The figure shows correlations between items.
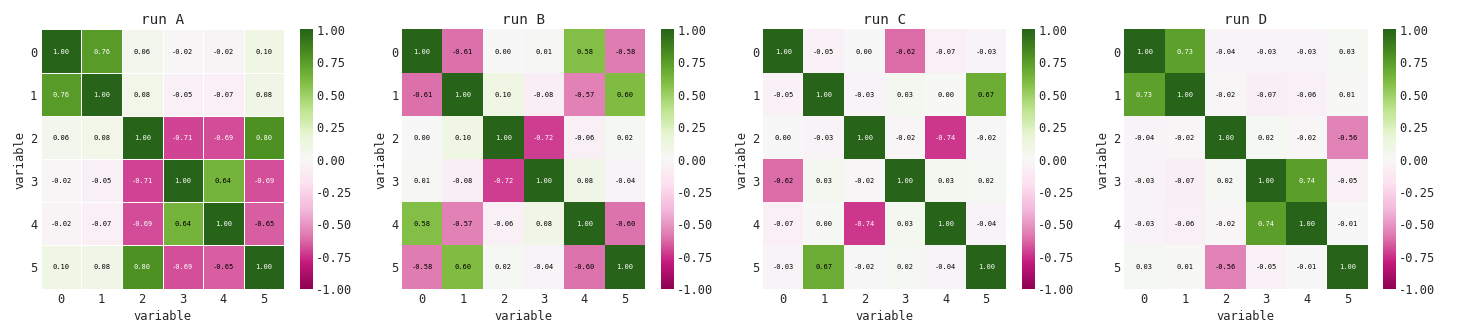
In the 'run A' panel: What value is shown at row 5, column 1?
0.08
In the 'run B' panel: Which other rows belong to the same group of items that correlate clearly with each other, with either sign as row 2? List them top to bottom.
3
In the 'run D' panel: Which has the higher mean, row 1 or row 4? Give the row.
4
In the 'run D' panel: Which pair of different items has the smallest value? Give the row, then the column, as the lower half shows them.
5, 2
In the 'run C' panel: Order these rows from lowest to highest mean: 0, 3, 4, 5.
4, 0, 3, 5
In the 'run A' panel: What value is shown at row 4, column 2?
-0.69
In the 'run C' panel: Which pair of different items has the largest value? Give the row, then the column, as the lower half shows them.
5, 1
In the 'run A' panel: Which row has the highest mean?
0
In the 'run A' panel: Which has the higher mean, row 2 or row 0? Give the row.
0
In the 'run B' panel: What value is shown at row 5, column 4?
-0.60
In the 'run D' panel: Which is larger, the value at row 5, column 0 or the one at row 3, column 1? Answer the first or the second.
the first
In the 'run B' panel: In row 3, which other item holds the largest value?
4
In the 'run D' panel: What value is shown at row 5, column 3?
-0.05
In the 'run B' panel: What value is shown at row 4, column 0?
0.58
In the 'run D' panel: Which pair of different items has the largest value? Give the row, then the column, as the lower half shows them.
4, 3
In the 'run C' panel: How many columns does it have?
6
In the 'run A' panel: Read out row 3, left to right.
-0.02 -0.05 -0.71 1.00 0.64 -0.69
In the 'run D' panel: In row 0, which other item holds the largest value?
1
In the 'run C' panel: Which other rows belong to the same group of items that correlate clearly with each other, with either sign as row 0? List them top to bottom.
3
